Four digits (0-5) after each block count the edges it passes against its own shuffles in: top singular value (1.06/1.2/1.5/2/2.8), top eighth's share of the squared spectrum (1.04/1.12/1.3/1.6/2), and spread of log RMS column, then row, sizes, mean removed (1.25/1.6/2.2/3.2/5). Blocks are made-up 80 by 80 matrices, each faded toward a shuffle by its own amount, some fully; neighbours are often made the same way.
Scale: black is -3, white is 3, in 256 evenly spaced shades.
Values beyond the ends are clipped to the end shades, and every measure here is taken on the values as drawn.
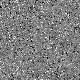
0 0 0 0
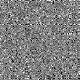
4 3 1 2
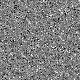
0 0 0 0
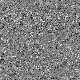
0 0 0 1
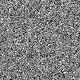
1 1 0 0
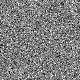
1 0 0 0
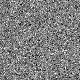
0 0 0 0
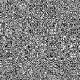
4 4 2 2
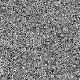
3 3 1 1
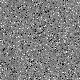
1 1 0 0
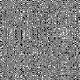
4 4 3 2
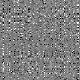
4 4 3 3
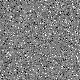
0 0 0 0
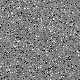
2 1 0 0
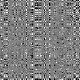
5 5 4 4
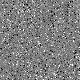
2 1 0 0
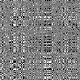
5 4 4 3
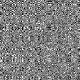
4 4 2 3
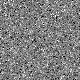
0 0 0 0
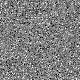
2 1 0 0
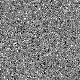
2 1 0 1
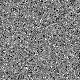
1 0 0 0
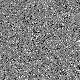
0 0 0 0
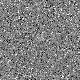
1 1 0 0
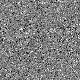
2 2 0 1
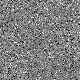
0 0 0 0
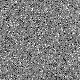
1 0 0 0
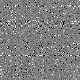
4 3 1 2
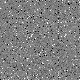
3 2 0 0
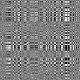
5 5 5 4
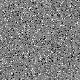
3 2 1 0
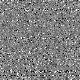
1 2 0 3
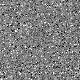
1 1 0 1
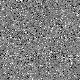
1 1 0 1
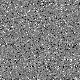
1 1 0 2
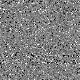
0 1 0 2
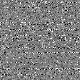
1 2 0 3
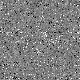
1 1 0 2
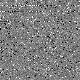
2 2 0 2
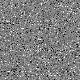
1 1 0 1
